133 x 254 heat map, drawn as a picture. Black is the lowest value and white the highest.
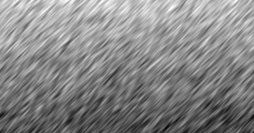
The field climbs toward the top. The grain runs diagonally up to the right. On average the colour sits 50% of the way up the scale.
